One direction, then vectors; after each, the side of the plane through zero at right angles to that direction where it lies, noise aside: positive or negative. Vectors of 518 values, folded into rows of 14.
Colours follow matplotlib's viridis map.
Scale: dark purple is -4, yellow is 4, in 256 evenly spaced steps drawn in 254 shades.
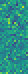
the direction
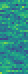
positive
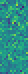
negative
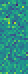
positive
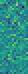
negative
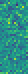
positive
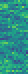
positive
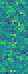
negative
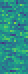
positive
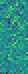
negative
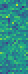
negative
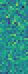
negative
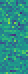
positive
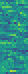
negative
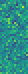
positive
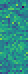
negative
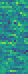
negative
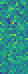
negative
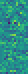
negative
